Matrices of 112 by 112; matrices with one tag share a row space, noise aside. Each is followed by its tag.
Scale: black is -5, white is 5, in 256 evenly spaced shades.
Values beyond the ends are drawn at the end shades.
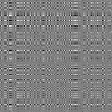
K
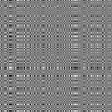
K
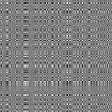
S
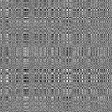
S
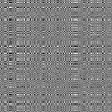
K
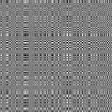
S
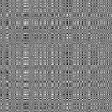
S
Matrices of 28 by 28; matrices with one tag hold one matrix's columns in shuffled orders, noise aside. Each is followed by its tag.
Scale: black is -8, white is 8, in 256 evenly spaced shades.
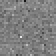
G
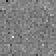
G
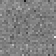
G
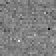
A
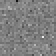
G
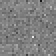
G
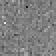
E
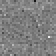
G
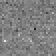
A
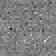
A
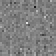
E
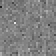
E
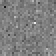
E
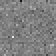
G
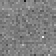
G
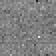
G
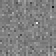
E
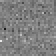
A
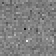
A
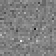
A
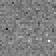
A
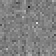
E
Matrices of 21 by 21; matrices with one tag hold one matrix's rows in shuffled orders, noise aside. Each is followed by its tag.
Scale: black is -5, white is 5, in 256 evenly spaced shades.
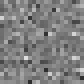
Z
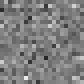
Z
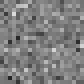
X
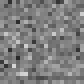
X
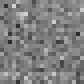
X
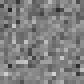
X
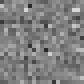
Z
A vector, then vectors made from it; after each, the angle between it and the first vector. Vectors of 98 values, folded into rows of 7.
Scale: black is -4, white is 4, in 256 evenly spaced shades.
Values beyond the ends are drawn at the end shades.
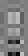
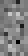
partly aligned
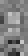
nearly parallel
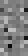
orthogonal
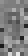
partly opposed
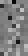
orthogonal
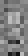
nearly parallel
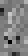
partly aligned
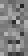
partly aligned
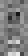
nearly opposite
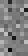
orthogonal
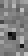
orthogonal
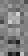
nearly parallel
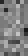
partly aligned
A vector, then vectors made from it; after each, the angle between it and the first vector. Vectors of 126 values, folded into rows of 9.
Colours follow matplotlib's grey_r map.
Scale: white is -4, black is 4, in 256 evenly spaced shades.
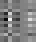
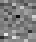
orthogonal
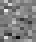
orthogonal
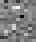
orthogonal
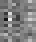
nearly parallel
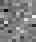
orthogonal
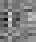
nearly parallel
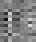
nearly parallel
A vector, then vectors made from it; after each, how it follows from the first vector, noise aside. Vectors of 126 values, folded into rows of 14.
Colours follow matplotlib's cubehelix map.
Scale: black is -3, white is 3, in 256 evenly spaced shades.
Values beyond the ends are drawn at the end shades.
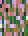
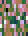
copied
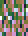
reversed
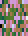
sign-scrambled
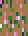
partly zeroed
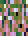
reversed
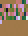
partly zeroed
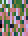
negated
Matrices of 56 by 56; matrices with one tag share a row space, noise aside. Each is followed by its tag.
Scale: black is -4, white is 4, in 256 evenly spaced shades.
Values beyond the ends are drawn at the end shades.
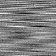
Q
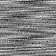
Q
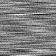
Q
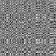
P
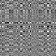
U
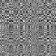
U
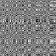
P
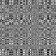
U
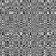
U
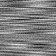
Q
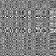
P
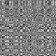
U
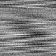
Q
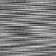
Q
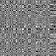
P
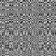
U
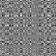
U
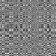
U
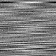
Q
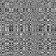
U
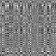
U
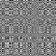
U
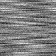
Q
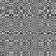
U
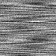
Q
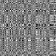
P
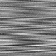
Q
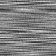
Q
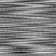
Q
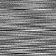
Q
